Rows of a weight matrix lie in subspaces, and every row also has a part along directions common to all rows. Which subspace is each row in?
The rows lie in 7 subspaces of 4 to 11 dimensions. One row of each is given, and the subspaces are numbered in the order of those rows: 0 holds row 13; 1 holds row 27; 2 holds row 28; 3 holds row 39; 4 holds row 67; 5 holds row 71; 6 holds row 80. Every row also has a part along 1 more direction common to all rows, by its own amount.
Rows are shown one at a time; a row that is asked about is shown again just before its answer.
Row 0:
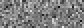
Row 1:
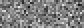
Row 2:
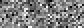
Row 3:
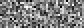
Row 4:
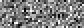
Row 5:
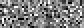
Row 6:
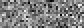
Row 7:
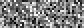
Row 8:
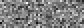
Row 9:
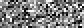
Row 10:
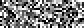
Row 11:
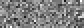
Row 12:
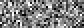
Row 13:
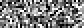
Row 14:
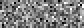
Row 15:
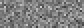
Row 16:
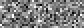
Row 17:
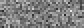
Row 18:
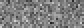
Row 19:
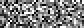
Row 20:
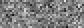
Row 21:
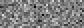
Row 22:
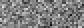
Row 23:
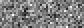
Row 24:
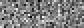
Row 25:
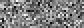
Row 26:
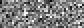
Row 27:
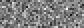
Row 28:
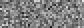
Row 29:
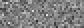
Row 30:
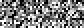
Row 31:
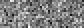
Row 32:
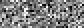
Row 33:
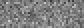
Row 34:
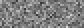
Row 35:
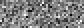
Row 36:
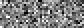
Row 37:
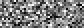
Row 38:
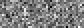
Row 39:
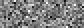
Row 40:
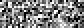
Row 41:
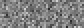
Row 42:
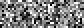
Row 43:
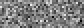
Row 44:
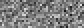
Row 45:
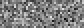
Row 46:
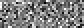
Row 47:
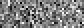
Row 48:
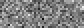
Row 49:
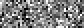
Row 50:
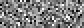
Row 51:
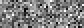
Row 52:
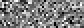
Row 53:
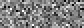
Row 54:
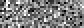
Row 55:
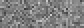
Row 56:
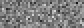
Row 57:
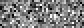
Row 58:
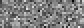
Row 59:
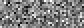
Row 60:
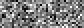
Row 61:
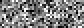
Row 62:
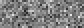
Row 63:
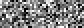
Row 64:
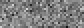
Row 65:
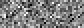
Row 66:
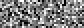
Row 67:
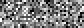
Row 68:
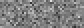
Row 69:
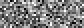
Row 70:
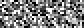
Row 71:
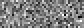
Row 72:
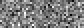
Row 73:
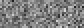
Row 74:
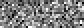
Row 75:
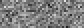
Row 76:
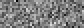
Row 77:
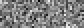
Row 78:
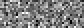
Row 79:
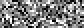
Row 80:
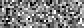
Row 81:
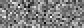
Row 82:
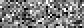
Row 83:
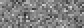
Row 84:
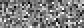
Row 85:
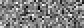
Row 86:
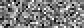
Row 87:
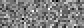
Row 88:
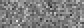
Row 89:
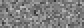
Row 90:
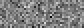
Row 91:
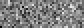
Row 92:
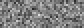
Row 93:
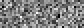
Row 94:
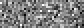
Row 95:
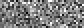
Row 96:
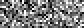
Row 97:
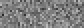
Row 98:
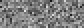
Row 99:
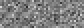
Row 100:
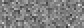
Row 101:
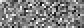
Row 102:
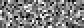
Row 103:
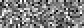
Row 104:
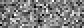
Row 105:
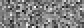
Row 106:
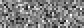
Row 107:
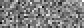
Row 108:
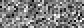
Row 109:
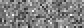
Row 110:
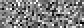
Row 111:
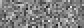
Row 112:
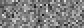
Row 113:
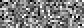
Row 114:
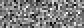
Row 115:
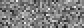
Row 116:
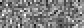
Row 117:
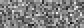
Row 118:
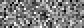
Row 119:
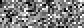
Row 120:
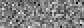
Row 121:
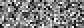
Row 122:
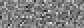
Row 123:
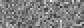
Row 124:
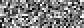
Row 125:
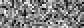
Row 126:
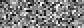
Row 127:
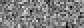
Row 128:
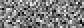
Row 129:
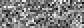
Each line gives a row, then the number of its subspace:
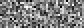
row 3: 3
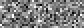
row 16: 1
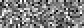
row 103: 0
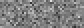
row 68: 4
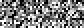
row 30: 6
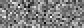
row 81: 3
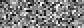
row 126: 3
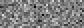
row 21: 1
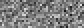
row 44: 6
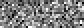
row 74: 6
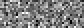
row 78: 2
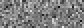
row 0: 1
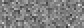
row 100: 3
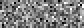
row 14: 6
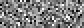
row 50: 0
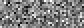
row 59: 4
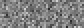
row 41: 2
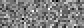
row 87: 2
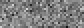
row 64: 4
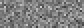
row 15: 5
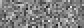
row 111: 5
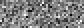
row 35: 5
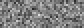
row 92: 0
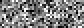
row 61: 5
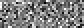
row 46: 5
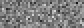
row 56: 6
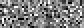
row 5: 5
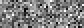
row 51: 5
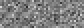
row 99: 1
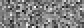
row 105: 5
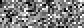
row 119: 5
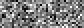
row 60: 1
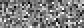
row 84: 5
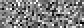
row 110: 6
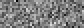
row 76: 4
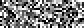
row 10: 5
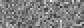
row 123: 4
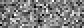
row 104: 1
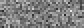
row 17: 5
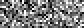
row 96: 0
